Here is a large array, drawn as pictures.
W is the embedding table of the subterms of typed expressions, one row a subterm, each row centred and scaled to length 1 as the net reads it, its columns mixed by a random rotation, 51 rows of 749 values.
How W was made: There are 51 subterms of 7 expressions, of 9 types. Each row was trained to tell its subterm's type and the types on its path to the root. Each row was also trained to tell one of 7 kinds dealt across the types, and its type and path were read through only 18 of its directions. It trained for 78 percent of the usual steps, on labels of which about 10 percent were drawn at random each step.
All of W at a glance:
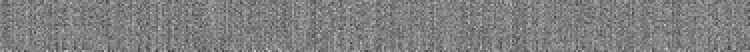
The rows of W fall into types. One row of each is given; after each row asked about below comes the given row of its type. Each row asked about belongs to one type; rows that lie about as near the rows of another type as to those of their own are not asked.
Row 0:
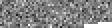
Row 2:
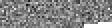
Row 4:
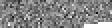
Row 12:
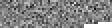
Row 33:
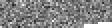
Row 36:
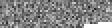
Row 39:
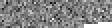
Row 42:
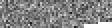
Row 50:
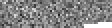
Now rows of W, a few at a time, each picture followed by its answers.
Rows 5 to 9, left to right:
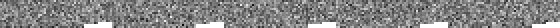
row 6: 33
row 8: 42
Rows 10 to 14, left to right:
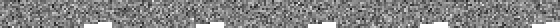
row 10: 4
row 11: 2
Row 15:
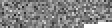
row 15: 36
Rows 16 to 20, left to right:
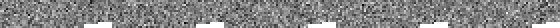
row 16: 2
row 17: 12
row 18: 33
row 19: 2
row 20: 0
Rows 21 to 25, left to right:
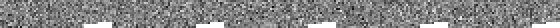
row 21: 50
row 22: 12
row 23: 42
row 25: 2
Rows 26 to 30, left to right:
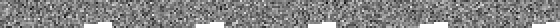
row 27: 50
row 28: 36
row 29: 39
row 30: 42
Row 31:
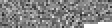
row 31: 36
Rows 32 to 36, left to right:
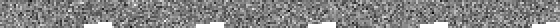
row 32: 42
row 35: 39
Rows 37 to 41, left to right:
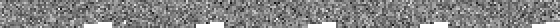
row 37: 42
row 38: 36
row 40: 12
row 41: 39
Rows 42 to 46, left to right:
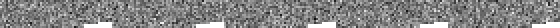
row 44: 33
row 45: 39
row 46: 12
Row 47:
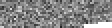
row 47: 33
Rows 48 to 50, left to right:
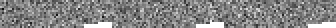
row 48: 33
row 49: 12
